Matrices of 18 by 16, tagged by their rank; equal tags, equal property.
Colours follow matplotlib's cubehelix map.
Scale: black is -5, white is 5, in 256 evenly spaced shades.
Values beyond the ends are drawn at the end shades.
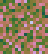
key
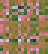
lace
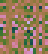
lace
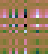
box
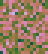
key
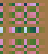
box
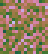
key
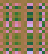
box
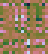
lace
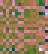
lace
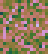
key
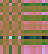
box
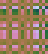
box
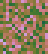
key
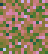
key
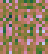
lace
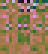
lace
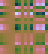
box
